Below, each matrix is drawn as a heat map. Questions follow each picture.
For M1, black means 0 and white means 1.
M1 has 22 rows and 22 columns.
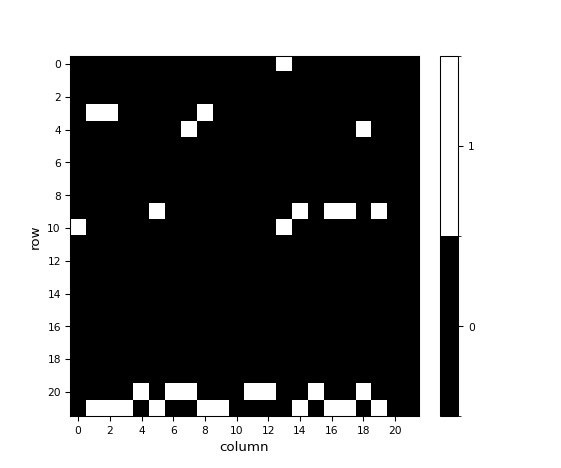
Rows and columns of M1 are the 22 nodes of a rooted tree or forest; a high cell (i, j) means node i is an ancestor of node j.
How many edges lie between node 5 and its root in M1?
2
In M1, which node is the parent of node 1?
3
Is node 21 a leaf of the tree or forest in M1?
no
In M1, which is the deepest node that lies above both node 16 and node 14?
9
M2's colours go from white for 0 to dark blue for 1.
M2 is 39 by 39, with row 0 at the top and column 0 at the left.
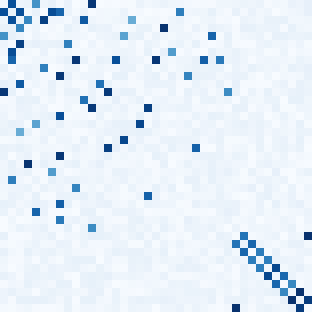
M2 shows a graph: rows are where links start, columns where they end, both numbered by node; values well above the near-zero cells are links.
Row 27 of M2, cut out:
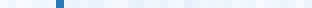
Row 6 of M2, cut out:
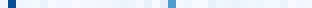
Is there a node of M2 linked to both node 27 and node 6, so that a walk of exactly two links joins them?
no
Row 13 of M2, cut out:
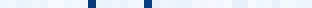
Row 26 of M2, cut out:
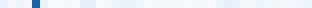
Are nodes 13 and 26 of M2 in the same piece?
yes
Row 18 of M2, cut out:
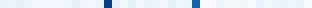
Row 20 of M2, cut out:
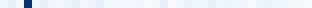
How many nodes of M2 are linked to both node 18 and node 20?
0
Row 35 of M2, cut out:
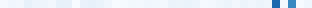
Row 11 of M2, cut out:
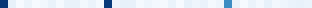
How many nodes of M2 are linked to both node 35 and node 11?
0
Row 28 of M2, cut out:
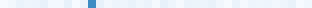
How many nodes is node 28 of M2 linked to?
1
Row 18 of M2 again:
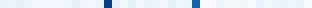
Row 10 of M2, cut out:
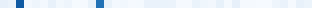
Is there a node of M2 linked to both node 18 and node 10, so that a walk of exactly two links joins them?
no
